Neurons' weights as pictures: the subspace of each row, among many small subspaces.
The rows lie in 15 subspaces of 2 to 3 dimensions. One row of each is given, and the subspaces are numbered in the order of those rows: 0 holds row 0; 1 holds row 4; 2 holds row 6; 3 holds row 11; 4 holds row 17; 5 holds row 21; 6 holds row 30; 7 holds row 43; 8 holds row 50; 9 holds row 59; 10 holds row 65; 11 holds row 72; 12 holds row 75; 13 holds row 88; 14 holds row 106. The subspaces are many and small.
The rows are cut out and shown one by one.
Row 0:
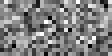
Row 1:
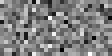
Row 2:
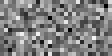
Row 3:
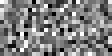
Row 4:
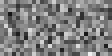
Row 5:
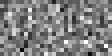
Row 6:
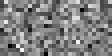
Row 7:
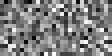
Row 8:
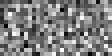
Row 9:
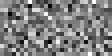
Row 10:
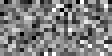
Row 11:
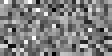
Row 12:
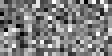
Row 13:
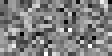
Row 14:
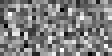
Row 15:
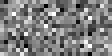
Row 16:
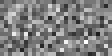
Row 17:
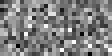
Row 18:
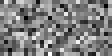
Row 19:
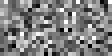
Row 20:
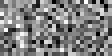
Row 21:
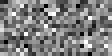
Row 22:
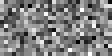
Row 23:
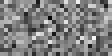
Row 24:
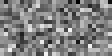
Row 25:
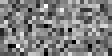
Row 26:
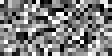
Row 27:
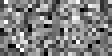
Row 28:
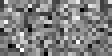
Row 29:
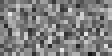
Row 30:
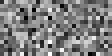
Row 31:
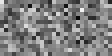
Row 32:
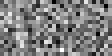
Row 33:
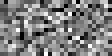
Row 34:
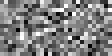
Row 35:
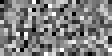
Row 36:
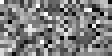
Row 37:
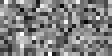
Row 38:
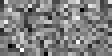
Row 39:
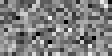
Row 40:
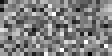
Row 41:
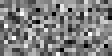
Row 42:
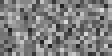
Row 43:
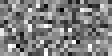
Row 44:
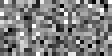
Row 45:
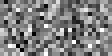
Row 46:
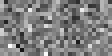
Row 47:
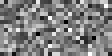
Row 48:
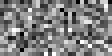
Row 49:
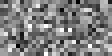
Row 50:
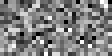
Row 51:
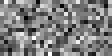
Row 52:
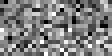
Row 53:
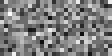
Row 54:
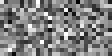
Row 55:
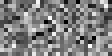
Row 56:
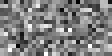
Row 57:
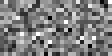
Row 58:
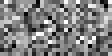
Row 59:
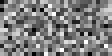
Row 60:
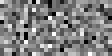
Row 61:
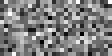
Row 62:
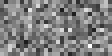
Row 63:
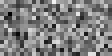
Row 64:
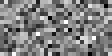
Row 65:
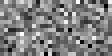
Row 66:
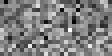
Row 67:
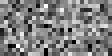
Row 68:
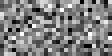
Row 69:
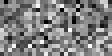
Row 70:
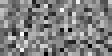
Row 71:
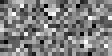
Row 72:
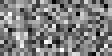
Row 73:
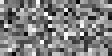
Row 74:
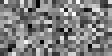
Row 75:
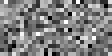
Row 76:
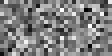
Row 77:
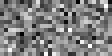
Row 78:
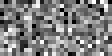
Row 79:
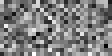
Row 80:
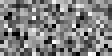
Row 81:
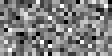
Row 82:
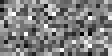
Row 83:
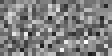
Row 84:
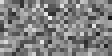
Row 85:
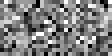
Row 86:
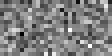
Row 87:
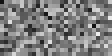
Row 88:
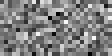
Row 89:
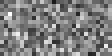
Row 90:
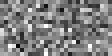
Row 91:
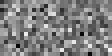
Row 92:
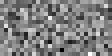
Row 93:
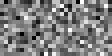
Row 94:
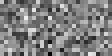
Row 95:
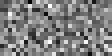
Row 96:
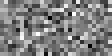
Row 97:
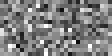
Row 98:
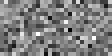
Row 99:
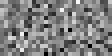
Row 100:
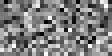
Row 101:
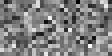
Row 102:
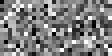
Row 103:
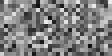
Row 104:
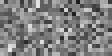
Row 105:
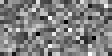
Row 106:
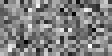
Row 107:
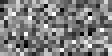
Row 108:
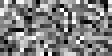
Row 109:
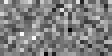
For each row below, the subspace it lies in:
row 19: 8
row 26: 13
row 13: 8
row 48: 10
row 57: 8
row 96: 13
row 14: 1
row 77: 10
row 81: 10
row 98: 12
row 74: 14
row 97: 7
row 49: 4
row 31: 2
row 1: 13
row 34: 13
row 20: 11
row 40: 9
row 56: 4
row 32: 11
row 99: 8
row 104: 14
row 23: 0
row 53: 4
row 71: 5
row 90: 7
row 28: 2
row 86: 10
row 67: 7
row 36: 5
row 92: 10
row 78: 1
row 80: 11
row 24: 4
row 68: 3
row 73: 14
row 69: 9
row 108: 6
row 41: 3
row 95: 3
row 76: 5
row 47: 12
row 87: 5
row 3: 12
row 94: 6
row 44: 1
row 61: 4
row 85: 0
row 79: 9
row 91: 4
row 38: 2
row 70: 8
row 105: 12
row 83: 6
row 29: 1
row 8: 1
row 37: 6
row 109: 3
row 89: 11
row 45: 2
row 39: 8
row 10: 3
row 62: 14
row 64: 12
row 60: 13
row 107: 14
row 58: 0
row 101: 0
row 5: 6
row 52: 9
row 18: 6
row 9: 3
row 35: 12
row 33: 13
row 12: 11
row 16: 6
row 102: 7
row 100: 0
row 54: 14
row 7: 3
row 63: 11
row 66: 9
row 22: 7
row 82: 14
